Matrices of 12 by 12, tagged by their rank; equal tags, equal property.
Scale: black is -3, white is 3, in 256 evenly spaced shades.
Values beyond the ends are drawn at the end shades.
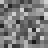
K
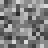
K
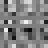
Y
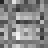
Y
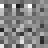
Y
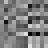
Y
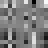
Y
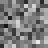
K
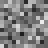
K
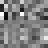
Y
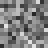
K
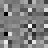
Y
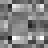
Y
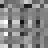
Y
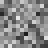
K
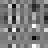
Y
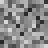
K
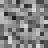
K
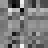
Y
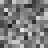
K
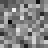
K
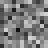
K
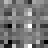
Y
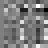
Y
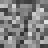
K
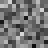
K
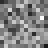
K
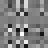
Y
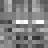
Y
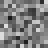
K
